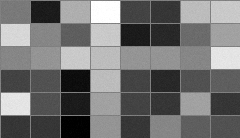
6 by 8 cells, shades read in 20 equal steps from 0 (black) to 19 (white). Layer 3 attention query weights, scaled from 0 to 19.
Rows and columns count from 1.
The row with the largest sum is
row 3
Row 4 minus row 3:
-5 -5 -14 0 -6 -8 -4 -10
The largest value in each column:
17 11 15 19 11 11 14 17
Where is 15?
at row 1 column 8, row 2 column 4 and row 3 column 3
